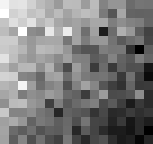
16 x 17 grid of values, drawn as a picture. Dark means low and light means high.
Neither half mirrors the other. The top left is the ninth with the highest average. The field climbs toward the top left. On average the colour sits 50% of the way up the scale. No regular stripes run through it.
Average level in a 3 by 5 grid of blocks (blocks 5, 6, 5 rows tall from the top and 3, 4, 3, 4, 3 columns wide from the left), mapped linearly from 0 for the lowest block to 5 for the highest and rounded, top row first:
54432 / 43221 / 32210
